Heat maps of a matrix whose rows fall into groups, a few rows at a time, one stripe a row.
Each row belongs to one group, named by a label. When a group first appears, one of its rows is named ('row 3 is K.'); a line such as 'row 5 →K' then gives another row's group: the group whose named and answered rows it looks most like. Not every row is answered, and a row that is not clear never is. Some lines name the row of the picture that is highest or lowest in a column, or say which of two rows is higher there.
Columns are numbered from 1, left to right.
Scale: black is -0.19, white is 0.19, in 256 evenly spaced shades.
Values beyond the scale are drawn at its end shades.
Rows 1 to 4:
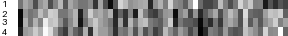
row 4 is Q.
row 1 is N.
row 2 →Q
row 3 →Q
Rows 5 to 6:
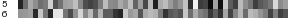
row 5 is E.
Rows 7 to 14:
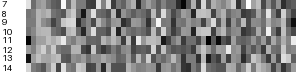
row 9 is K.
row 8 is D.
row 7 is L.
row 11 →Q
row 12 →D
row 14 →N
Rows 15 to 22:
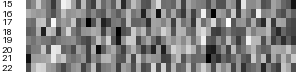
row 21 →Q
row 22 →D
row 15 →K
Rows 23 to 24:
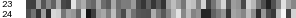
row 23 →E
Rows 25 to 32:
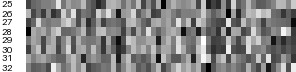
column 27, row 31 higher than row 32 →No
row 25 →E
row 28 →Q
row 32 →E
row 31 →D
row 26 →L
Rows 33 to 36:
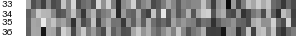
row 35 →Q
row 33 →L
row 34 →D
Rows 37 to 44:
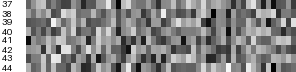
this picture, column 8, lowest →37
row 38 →D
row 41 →Q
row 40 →L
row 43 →E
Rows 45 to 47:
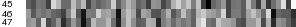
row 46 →L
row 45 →E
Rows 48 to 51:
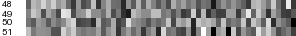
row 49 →N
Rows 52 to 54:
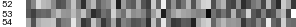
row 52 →D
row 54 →D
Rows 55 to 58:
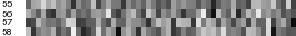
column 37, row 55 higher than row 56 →Yes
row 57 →K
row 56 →L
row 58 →L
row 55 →Q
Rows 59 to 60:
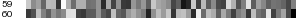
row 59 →N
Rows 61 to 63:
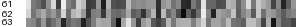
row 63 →L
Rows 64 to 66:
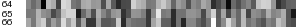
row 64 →N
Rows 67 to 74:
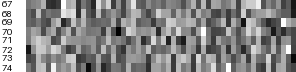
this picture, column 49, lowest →69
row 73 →K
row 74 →K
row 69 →E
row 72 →Q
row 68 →K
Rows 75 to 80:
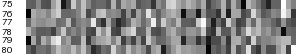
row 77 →N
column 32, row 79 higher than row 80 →No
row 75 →E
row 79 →Q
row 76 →Q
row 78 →L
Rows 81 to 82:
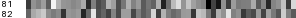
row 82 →D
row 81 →E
